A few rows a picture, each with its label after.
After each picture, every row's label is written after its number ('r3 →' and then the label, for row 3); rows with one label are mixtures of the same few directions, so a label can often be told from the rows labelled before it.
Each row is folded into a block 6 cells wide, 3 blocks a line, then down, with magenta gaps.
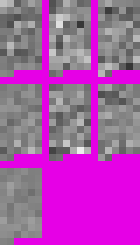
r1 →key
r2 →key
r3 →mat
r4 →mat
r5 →mat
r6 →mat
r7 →key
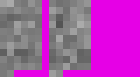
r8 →key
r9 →key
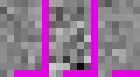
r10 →mat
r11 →mat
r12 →key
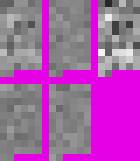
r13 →key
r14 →mat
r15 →key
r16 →key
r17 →key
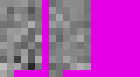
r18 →mat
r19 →mat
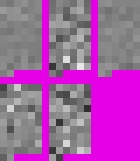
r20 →mat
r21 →mat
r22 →mat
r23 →key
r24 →mat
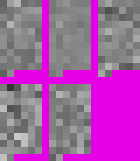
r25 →key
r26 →key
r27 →mat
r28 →key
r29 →mat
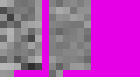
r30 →mat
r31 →mat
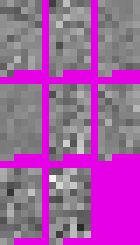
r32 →mat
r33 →key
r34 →mat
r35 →key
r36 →mat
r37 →mat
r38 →key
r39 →mat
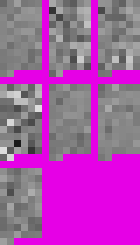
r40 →key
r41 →mat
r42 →mat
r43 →mat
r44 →key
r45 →key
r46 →key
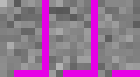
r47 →key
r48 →mat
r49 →mat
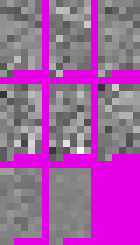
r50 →mat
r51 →mat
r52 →mat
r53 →mat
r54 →mat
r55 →key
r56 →key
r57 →mat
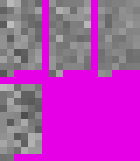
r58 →key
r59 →mat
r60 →key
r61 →key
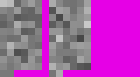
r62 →key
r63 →mat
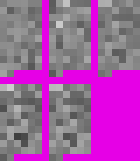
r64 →mat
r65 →key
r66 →key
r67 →key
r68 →key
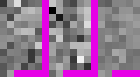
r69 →key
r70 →mat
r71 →key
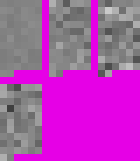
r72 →key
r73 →key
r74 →mat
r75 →key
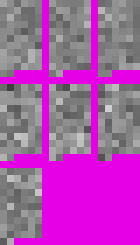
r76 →key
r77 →mat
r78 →mat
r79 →key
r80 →key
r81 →key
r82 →mat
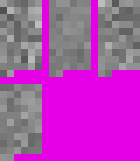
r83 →mat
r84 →key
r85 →key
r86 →key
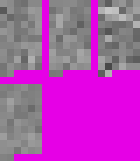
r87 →mat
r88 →key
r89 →mat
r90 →key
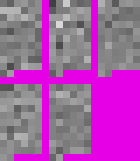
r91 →mat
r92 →key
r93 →key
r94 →key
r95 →mat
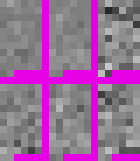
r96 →key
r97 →key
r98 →mat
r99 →mat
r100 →key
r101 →mat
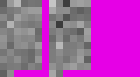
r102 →key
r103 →key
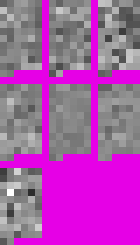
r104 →mat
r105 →mat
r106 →key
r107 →key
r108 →key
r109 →key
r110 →key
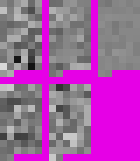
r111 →mat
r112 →mat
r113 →key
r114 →key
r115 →key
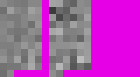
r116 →mat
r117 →mat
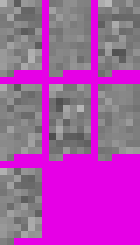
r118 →key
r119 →mat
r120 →key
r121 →key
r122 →key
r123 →mat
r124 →key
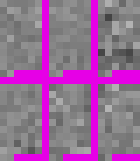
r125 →mat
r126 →mat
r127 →key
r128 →mat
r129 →mat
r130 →key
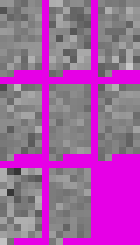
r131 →mat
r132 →key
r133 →mat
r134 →key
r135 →mat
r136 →key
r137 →key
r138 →mat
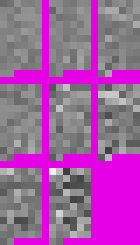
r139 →key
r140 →mat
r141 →mat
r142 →mat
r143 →key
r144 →mat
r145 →key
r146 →key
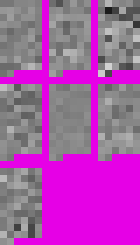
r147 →mat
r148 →key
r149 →mat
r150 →key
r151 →key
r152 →key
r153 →mat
